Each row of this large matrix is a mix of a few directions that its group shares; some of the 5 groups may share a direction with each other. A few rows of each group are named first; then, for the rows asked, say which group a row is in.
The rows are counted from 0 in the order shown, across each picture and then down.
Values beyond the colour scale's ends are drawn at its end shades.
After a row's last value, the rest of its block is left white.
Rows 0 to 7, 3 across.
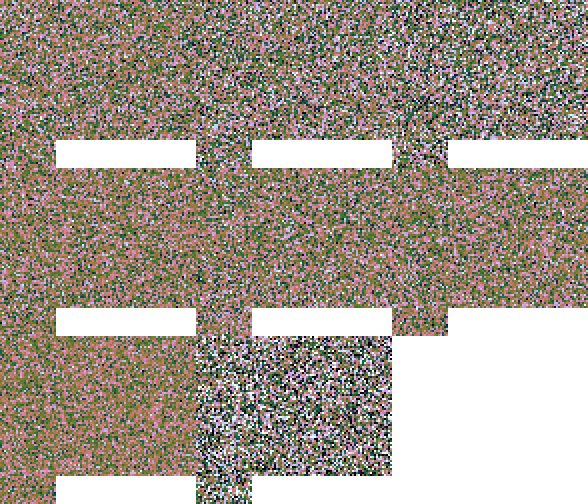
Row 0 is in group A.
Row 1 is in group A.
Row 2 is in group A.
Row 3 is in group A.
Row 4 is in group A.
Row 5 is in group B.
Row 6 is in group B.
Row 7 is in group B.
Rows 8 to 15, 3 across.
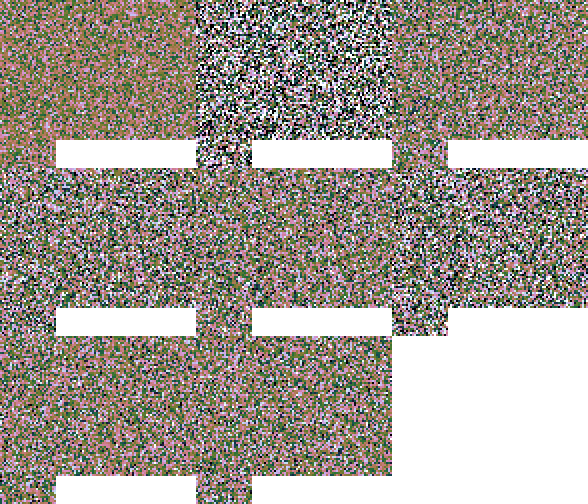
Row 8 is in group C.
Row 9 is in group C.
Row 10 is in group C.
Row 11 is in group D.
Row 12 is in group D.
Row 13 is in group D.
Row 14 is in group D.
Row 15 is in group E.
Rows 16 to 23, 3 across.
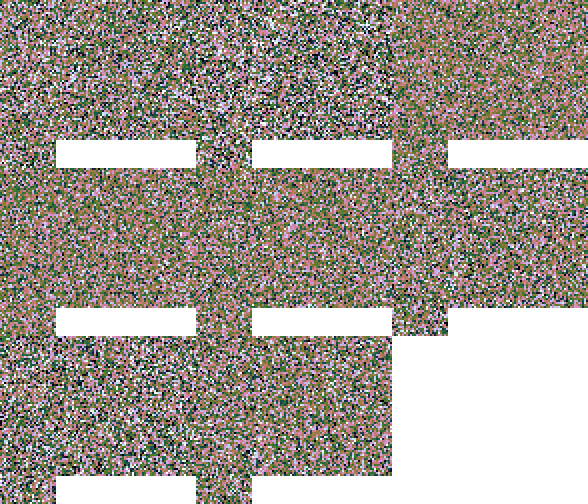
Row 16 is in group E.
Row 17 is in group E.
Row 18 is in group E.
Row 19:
D
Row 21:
D
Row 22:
D
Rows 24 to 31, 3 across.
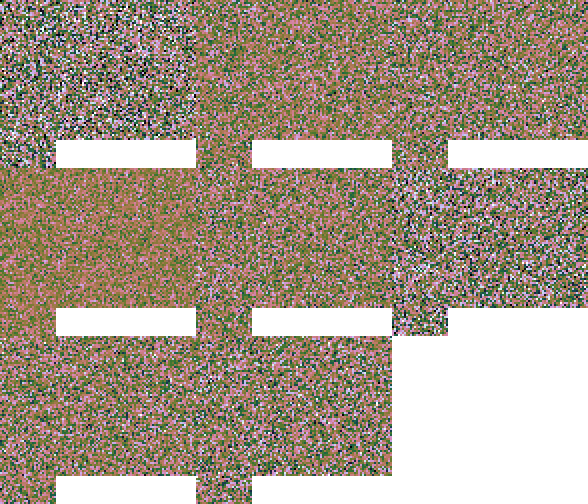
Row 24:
E
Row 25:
A
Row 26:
A
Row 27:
E
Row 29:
A
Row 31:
A
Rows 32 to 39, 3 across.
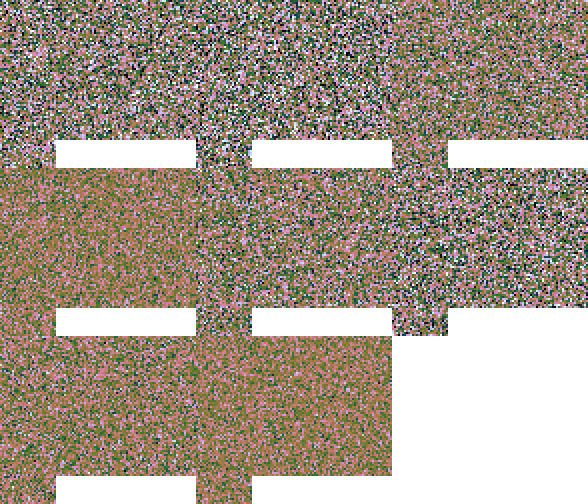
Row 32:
A
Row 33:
D
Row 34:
B
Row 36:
B
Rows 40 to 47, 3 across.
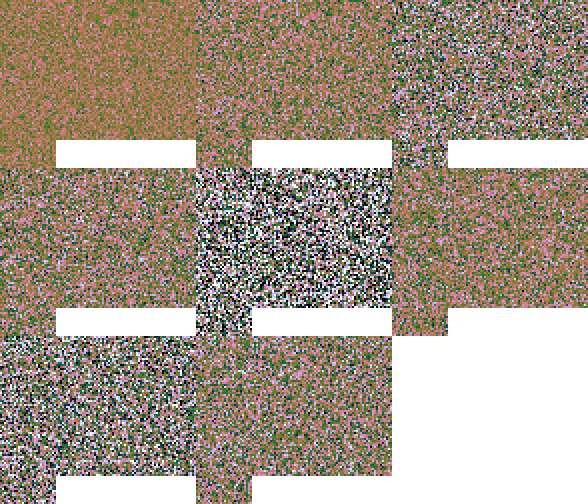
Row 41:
C
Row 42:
E
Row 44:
C
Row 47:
D
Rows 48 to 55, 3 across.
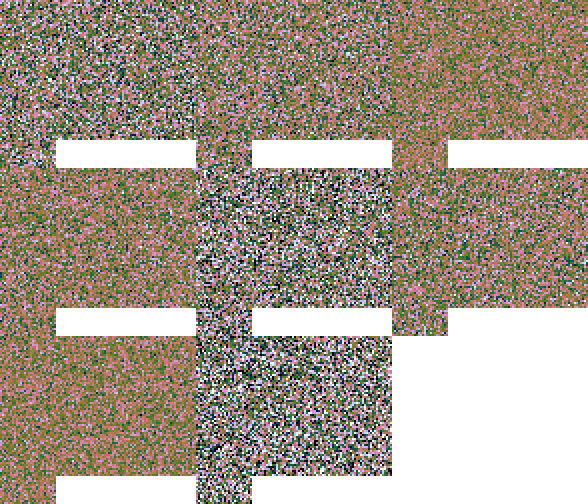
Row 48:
B
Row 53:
E
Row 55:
D
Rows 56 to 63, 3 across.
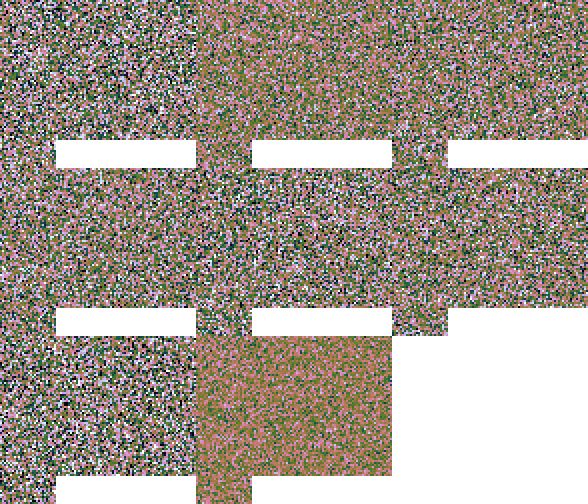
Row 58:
A
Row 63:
A
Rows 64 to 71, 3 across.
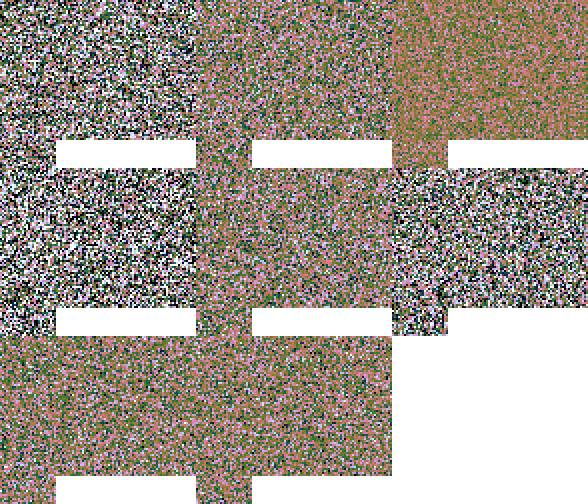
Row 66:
B
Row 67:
E
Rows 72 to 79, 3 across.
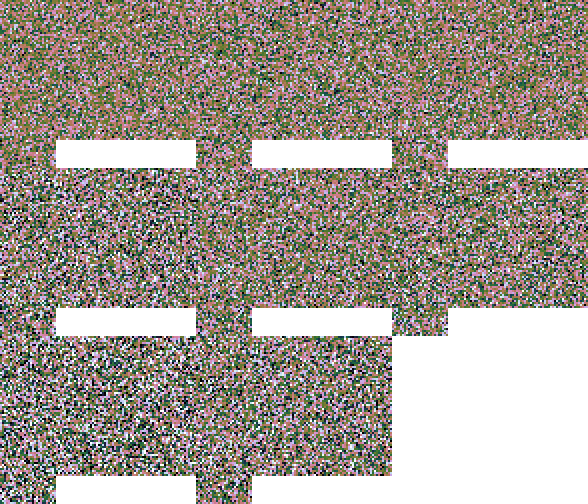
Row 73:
E
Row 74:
A
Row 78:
E
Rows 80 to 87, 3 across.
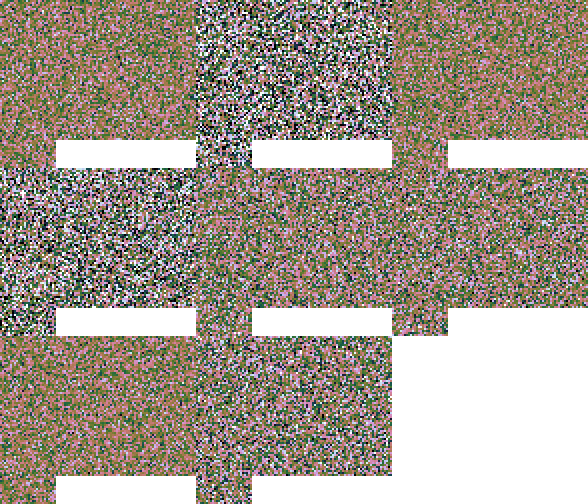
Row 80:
E
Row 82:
D
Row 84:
D
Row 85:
C
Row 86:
D
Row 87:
B
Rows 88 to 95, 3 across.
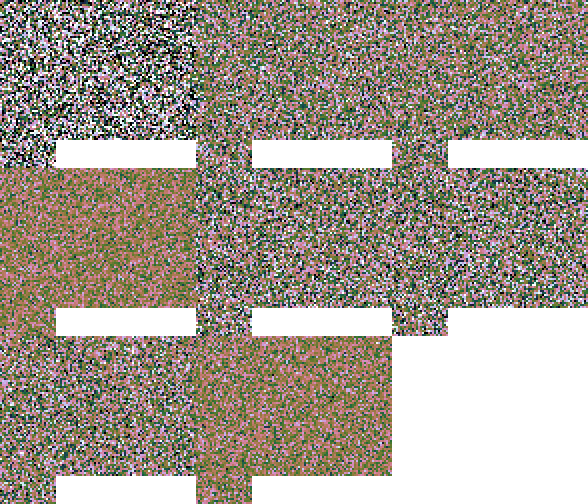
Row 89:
A
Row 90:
A
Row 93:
C
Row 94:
C
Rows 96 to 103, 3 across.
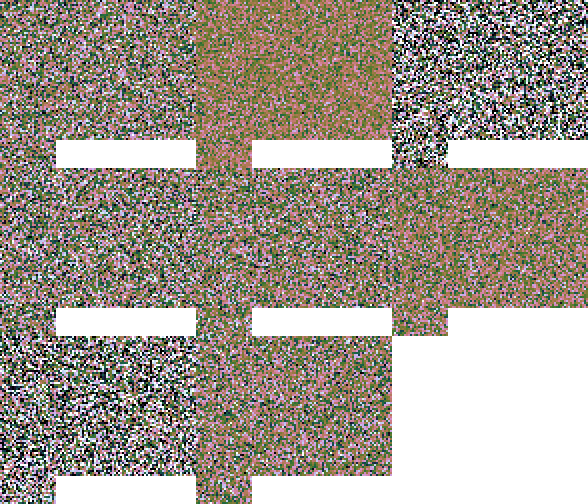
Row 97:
A
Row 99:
A
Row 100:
B
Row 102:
A
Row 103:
A
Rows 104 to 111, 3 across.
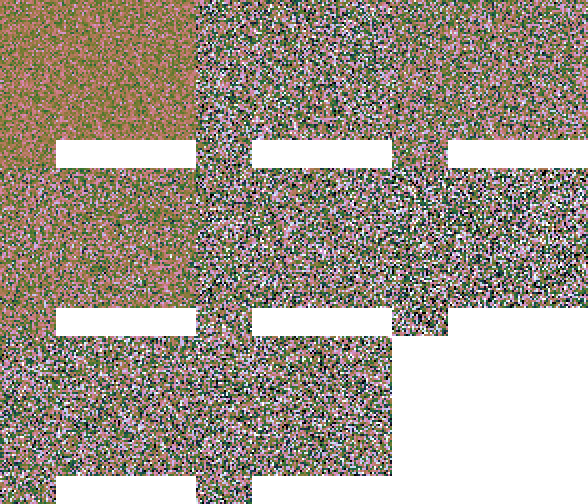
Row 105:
D
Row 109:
A
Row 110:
E
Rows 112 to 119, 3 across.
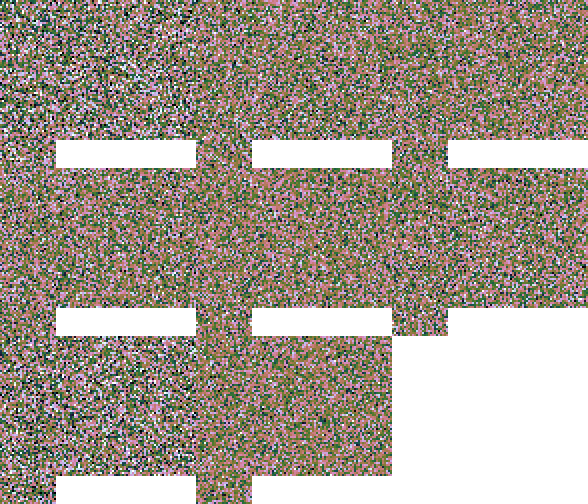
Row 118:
B
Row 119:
C
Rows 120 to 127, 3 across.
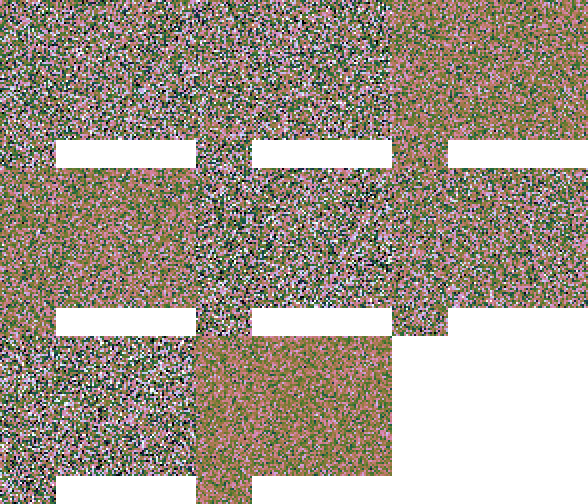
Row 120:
E
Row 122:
E
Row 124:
E
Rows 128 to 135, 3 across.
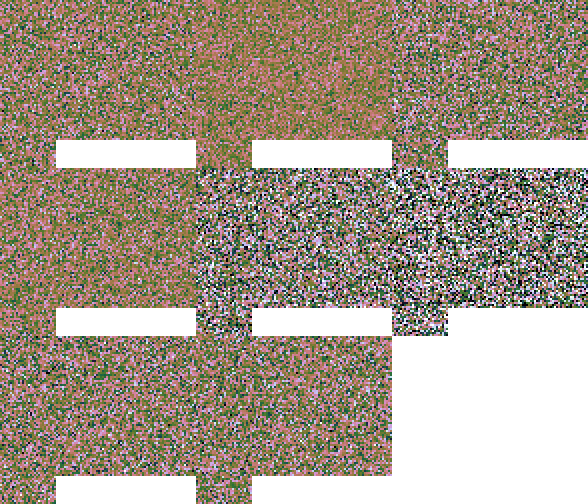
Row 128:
E
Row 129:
A
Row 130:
C
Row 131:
E
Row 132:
B
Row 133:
B
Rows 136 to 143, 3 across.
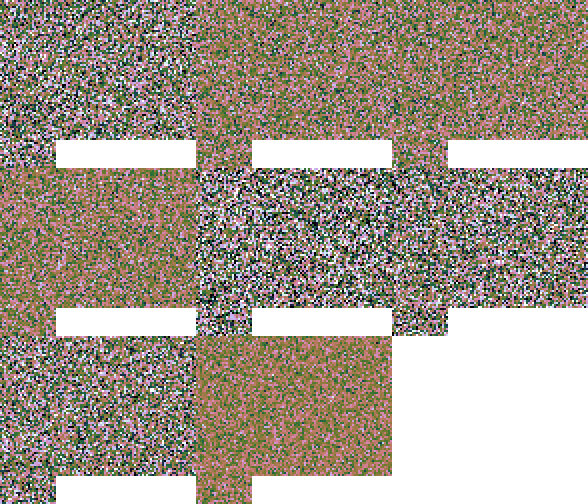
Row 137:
E
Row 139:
E
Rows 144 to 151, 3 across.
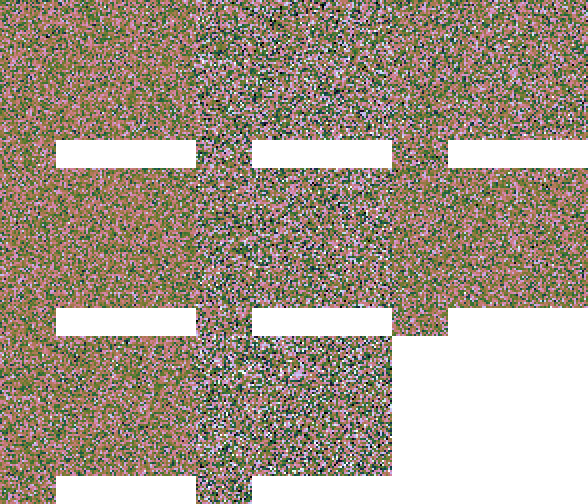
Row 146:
B
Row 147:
D
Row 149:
B
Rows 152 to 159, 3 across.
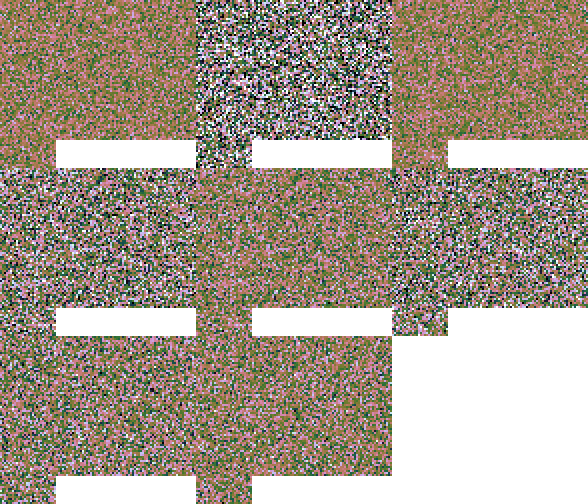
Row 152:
C
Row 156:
B
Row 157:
C
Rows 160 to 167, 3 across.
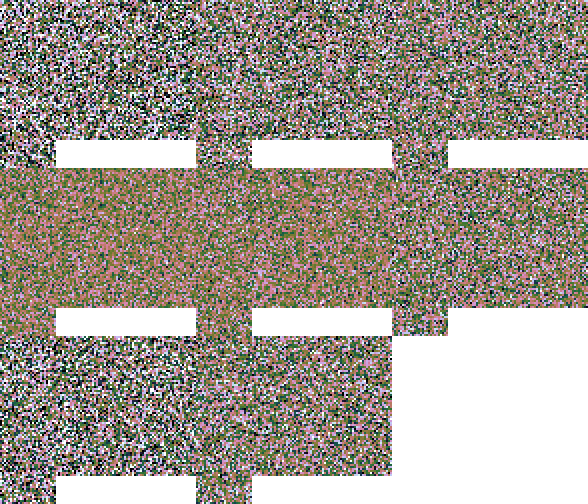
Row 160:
A
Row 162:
B
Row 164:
D
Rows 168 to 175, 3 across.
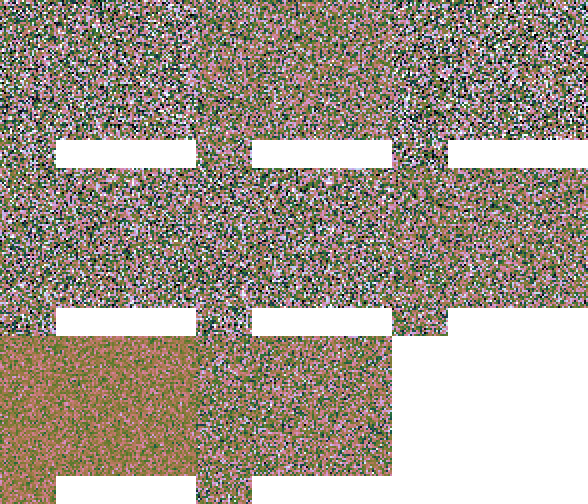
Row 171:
C
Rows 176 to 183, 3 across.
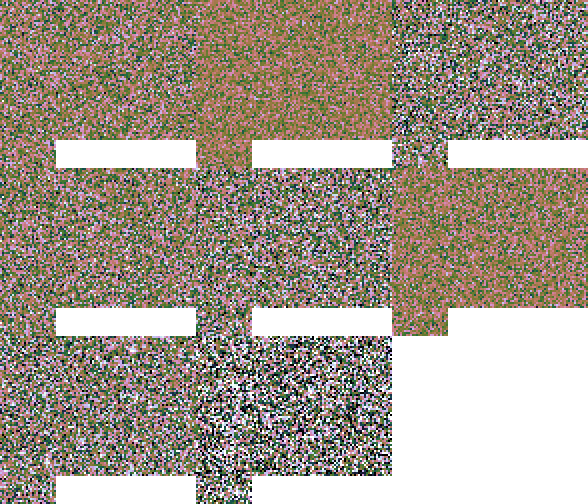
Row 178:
C
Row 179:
C
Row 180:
B
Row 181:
B
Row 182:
C
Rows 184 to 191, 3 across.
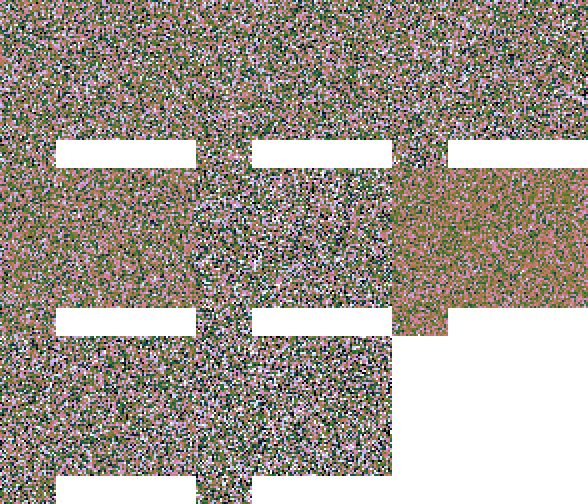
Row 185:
B
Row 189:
A
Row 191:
E
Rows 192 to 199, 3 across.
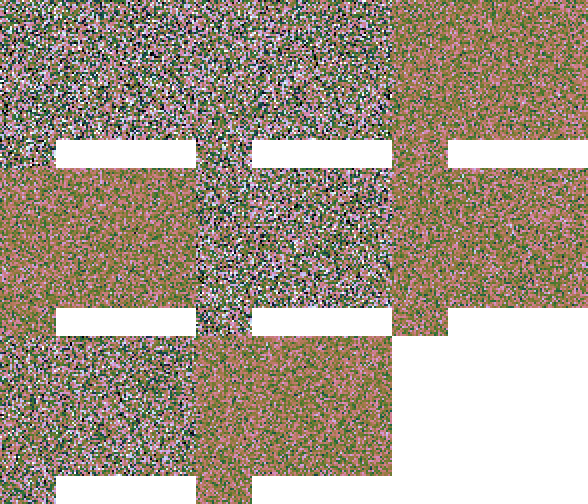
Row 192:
D
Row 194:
D
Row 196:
A
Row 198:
E
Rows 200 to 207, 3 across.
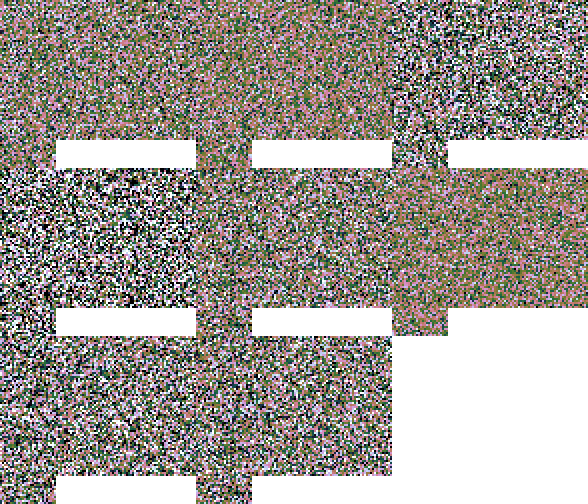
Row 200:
D
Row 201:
C
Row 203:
C
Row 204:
B
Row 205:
B
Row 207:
B
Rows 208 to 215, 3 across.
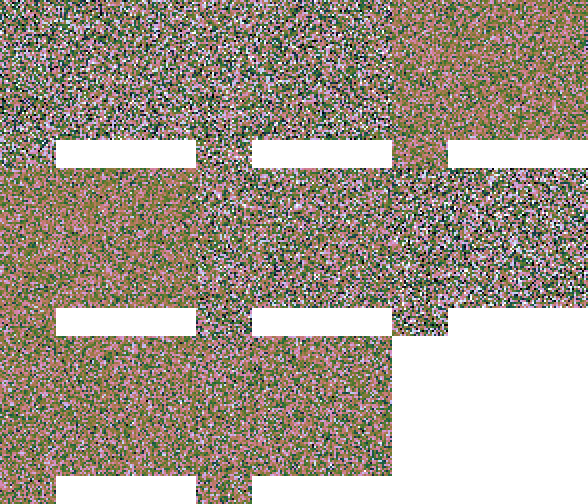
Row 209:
B
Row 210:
A
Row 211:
A
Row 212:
D
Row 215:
D
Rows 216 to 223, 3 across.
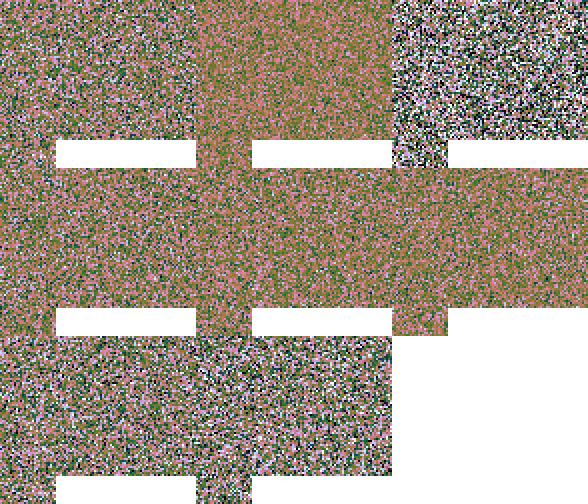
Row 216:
B
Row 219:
A
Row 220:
D
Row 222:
B
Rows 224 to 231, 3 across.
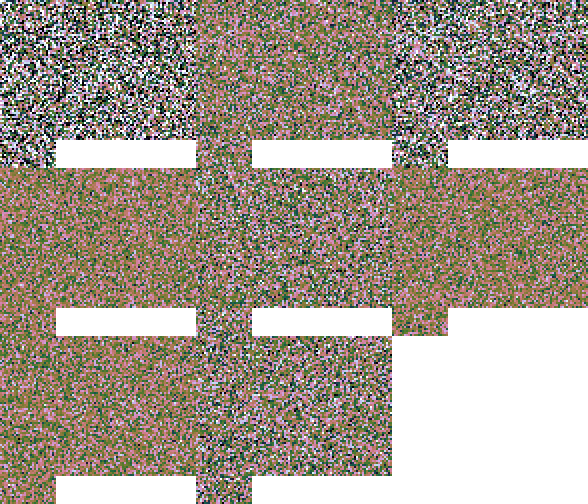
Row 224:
E
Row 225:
E
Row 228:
B
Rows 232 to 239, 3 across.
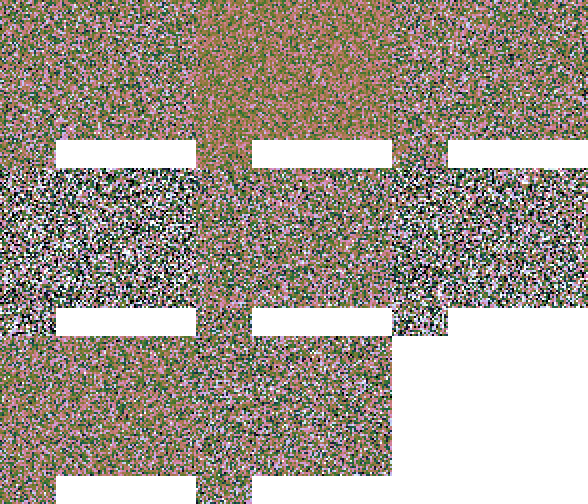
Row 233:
B
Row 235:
C
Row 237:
C
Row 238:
B
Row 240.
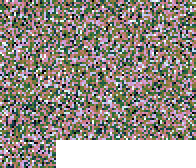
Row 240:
A
